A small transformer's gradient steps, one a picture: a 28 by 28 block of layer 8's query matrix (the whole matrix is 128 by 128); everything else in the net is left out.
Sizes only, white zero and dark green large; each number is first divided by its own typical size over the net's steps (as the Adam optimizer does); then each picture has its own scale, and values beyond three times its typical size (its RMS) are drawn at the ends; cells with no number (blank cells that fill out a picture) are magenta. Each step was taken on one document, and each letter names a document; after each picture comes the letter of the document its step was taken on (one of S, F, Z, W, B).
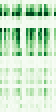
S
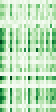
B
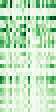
B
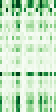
S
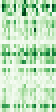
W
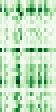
S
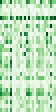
B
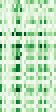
S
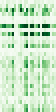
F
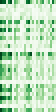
B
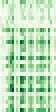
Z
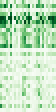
B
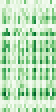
W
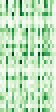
F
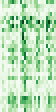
Z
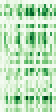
S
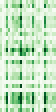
F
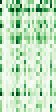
S
